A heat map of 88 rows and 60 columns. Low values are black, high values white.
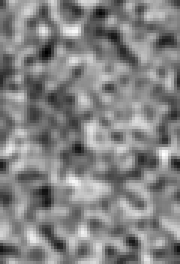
Slope: none. Lone odd cells: none. Mirror symmetry: none. Odd rows or columns: none. Grain: blotchy. Average level on the scale: 50%. Seam: none. Ninth with the highest average: bottom middle.
